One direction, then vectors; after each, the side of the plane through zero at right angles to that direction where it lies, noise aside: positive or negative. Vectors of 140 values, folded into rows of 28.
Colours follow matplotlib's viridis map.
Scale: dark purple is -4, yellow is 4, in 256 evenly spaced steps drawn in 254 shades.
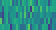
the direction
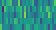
positive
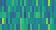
negative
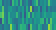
negative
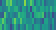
positive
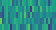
positive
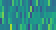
negative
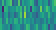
positive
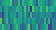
positive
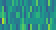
negative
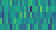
positive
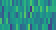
positive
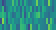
negative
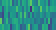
positive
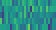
positive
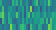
negative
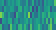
negative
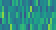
negative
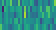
positive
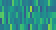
negative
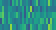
negative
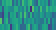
positive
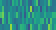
negative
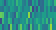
negative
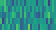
positive
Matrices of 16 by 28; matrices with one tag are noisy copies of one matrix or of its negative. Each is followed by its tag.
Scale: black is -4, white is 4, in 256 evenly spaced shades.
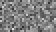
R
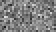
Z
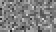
R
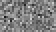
Z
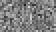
Z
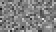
R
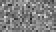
Z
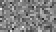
R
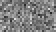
Z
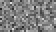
R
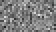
Z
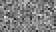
Z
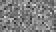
Z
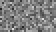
R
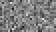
R
